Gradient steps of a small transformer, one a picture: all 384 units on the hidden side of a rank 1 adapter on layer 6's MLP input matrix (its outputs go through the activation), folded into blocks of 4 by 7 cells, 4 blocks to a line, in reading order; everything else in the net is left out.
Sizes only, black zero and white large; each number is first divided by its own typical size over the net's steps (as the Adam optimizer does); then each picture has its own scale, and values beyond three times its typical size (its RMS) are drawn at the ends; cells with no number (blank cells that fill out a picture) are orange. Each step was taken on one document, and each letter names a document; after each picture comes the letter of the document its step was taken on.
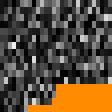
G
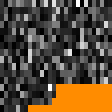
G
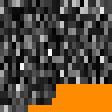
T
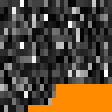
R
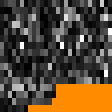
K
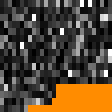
K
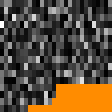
G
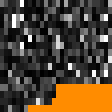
K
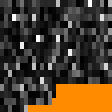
K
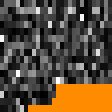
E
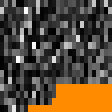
T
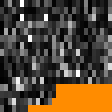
R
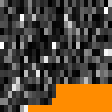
E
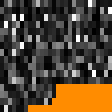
R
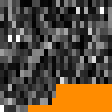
T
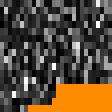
E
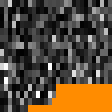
G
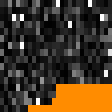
K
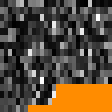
G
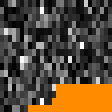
T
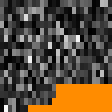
T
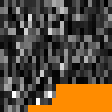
G
